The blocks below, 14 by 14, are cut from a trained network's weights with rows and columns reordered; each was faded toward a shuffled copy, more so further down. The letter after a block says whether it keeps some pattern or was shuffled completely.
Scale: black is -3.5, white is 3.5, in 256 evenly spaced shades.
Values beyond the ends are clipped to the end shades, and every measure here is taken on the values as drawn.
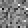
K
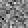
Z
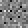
K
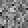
Z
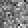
Z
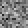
K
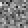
Z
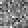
Z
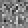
K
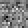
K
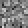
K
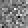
Z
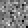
Z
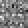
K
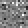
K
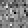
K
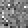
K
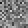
Z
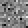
Z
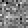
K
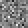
Z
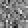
K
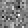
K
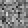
Z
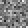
Z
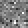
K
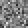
Z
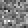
Z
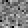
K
